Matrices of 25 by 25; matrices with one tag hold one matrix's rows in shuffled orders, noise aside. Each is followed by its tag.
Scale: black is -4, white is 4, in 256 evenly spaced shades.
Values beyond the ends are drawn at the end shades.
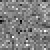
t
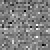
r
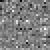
t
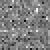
r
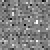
r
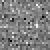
r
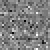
r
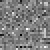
t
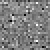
r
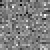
t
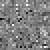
t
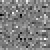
t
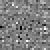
t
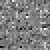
t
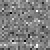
r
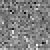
r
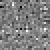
t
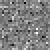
r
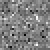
r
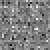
r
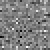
t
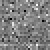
r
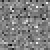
r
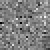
t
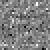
r
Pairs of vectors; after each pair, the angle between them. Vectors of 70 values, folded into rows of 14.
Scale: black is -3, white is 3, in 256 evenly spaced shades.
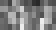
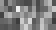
partly aligned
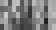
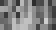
nearly opposite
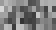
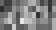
nearly opposite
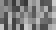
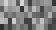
partly opposed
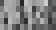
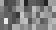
nearly opposite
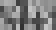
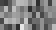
partly opposed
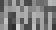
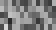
orthogonal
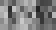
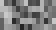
orthogonal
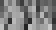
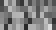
nearly parallel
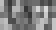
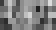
nearly opposite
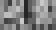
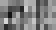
partly opposed
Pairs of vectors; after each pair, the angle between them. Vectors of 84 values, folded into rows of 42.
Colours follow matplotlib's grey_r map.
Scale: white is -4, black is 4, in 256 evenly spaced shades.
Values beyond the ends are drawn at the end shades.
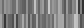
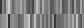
orthogonal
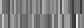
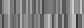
nearly opposite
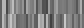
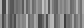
nearly opposite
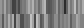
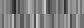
nearly parallel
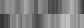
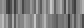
partly opposed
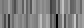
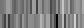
nearly parallel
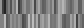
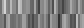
nearly opposite
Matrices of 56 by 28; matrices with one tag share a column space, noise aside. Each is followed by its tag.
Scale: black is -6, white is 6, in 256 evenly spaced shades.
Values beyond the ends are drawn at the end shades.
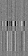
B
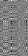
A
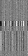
B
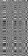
A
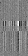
B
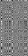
A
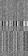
B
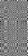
A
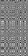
A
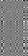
A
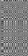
A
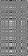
A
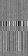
B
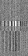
B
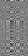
A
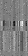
B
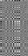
A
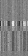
B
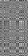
A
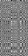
A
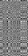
A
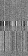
B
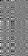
A
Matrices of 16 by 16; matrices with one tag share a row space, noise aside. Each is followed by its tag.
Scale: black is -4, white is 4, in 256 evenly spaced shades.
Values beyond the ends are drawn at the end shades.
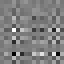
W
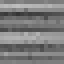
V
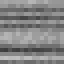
V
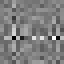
W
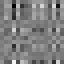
W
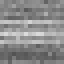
V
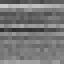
V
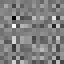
W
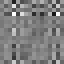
W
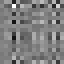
W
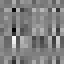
W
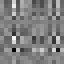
W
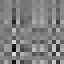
W
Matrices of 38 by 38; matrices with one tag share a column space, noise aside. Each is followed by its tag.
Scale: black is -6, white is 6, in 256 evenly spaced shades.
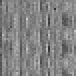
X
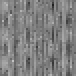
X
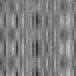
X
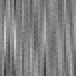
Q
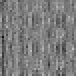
X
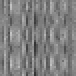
X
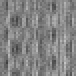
X
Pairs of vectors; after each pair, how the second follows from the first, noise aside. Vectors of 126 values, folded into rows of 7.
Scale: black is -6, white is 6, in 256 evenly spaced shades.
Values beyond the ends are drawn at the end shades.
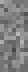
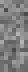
copied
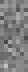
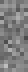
copied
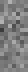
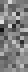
scaled up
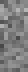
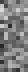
scaled up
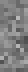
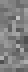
copied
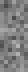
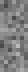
copied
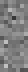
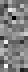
scaled up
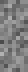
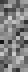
scaled up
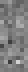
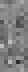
negated
